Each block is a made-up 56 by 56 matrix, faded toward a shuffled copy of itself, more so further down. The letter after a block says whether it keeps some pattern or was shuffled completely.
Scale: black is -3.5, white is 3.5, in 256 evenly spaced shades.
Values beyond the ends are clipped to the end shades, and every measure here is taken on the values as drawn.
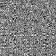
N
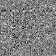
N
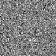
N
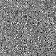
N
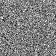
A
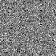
N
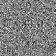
N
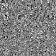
N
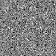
N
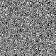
N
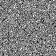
A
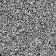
A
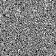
N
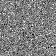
A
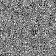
N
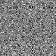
N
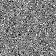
A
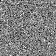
A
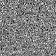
N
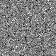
A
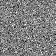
A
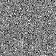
N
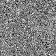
A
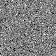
A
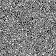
A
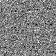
N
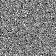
A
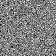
A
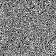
N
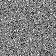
A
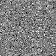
N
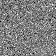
A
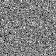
N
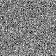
N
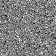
A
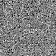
N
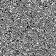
A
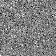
N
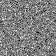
A
